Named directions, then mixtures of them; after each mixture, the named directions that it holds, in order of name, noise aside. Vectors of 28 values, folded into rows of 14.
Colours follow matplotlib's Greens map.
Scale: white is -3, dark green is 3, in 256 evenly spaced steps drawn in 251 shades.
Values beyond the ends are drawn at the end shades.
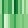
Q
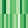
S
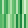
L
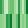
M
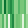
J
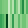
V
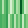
L, V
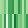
V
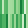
L, V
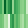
J, Q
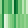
Q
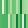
L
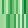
L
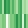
J, L, V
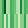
J, S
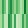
L, S, V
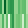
J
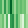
J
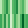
J, M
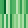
J, M, S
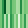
J, S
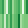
M, Q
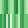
J, M
